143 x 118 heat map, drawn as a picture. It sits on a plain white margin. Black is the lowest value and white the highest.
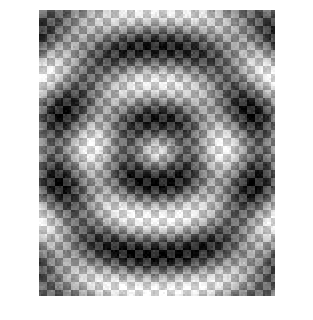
Rings: centred on the centre. Stripes: horizontal, repeating 4 times. Slope: none. Seam: none.
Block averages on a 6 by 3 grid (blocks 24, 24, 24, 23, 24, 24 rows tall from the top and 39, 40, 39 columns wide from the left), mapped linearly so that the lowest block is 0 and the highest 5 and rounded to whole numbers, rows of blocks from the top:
3 2 3
3 5 3
3 1 3
2 0 2
3 5 3
4 3 4
